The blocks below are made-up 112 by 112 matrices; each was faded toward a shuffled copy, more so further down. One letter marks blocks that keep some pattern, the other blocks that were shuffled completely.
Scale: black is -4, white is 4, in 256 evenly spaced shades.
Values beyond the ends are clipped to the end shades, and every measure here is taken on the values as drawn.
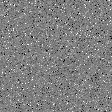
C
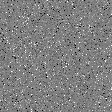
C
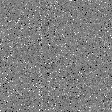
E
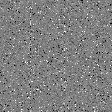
E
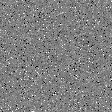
E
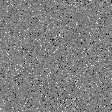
E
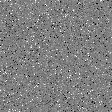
C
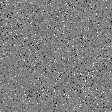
C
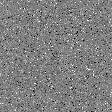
C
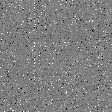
E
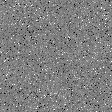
C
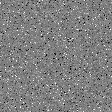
C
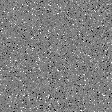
E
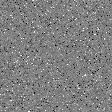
C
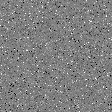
C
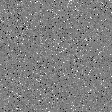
E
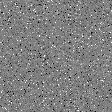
E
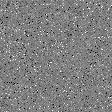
C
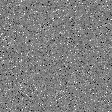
C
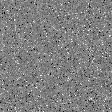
E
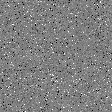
C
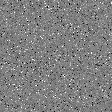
C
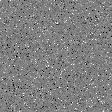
C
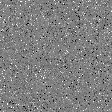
E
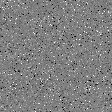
C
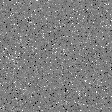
C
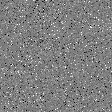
C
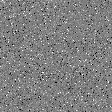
C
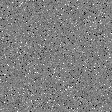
C
